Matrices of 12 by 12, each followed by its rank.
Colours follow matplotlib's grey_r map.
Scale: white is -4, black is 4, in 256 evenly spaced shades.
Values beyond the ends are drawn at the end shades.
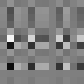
one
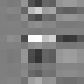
one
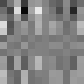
two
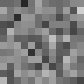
full rank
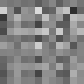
two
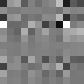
two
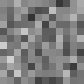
full rank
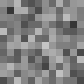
full rank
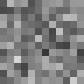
full rank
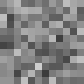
full rank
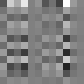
one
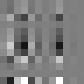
one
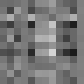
two
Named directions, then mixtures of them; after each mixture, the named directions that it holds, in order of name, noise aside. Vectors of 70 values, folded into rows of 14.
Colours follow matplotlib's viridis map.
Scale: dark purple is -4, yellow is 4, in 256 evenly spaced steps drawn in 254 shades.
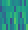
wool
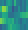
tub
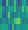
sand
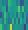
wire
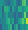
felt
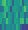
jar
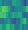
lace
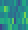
felt, tub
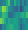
tub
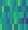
felt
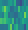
felt, tub, wire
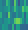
jar, sand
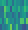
felt, jar, wire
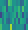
wire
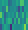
wire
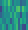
jar, wire, wool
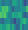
lace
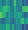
jar, lace, sand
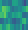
lace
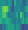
jar, lace, tub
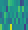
wire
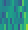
felt, jar, wool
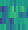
tub, wool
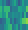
felt, lace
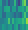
felt, sand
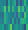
felt, wire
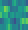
felt, lace
